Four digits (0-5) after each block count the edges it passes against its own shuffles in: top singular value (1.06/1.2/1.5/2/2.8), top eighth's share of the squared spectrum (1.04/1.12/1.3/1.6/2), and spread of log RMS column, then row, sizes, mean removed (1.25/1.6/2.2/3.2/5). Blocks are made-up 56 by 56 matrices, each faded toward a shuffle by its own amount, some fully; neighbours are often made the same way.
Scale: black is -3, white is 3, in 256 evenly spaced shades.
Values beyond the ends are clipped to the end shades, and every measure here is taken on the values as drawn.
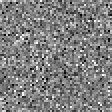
1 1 0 0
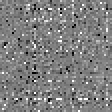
2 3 2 2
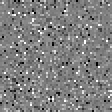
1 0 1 0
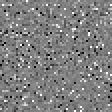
2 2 0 1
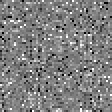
3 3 1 0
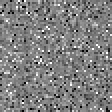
0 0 0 0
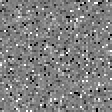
0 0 0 0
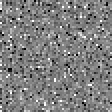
2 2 1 0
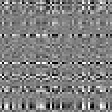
5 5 3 4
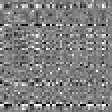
5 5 3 4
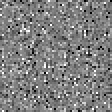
2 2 0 0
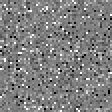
2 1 0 0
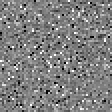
2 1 0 0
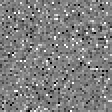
0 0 0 0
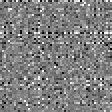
4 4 2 3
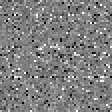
3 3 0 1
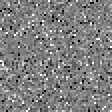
1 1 0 0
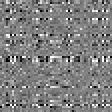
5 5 3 4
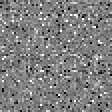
3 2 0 1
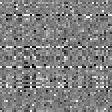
5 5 2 3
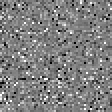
3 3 1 2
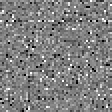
3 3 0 1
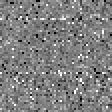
3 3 0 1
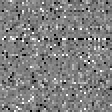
3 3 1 2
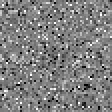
2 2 0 0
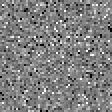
3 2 0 1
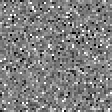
0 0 0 0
